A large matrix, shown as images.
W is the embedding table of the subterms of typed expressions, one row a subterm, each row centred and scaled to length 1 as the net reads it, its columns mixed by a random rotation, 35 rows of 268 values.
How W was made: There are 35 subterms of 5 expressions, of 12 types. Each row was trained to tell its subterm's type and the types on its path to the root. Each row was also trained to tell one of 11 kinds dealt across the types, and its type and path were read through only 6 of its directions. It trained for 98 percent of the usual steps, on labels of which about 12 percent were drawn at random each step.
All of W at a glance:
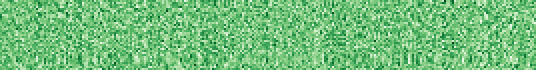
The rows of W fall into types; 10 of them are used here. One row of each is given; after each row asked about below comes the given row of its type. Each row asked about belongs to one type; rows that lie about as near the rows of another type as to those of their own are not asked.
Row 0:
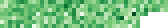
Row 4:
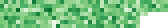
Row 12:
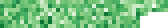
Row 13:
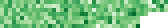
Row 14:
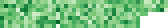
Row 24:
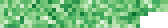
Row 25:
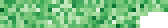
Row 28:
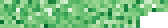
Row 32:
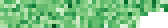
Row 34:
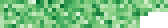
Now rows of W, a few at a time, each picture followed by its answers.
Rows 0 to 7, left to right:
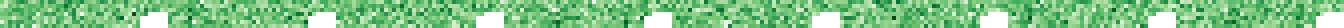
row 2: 0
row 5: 25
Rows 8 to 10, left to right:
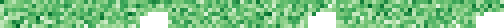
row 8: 24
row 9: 34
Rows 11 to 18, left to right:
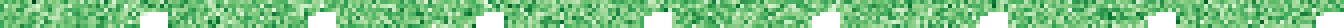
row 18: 13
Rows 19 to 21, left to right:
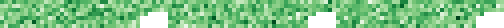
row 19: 34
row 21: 0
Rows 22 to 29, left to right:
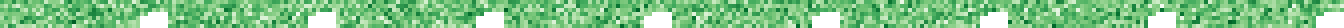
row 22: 34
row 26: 0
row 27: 24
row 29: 28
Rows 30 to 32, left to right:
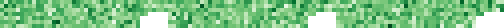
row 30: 28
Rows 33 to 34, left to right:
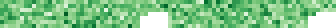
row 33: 25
